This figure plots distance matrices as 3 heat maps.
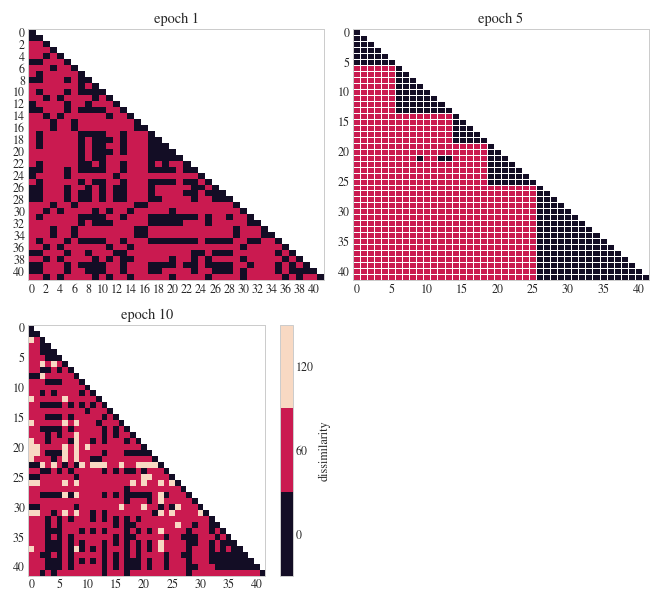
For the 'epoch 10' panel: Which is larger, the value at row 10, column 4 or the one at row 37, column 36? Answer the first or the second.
the first
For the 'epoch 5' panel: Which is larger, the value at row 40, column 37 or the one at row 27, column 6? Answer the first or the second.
the second
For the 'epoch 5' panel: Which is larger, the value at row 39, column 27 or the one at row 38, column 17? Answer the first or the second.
the second
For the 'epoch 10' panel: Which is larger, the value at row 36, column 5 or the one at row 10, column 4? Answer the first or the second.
the second
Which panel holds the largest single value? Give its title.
epoch 10
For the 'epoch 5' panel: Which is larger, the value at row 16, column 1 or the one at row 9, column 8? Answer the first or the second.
the first
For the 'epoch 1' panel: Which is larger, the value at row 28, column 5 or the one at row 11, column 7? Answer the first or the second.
the second
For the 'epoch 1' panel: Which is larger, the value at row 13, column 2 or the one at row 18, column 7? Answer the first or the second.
the first
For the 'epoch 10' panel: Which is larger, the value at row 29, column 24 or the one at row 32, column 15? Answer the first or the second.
the first
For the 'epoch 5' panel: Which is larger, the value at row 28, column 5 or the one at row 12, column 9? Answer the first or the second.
the first
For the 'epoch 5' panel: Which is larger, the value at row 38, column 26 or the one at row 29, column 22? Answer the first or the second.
the second
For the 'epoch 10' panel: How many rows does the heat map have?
42
